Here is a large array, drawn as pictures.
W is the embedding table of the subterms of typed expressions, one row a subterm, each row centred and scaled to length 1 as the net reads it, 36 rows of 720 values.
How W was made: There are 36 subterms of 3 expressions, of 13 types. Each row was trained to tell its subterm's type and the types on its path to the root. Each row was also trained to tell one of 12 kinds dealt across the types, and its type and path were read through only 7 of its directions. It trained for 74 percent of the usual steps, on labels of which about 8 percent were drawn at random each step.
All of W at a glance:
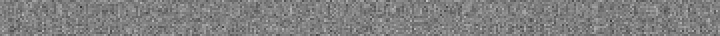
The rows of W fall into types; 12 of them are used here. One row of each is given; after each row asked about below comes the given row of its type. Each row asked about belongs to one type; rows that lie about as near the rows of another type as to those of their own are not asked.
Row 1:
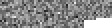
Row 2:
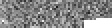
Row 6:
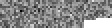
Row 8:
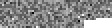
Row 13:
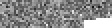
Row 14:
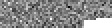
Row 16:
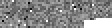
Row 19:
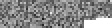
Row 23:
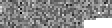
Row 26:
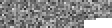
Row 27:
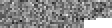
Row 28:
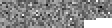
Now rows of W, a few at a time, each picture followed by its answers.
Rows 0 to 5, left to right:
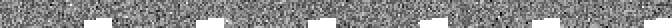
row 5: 19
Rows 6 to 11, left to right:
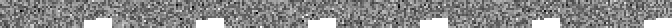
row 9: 27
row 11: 13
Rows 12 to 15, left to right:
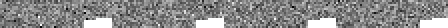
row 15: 27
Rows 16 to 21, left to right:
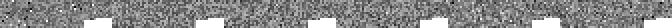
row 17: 23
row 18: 28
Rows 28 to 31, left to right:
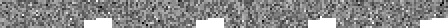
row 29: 8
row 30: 26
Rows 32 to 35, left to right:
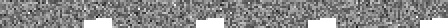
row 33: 8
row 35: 1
